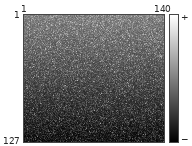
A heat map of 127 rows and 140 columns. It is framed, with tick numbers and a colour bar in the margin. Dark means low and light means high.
There are no regular stripes. Fine speckle covers the field. Overall the values sit about 30% of the way up the scale. No row or column stands out. There is an overall slope up to the top.
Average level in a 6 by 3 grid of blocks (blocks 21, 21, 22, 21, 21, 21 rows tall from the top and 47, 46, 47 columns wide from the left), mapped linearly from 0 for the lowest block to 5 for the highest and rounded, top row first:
5 5 5 / 4 4 4 / 3 3 3 / 2 2 2 / 1 1 1 / 0 0 0
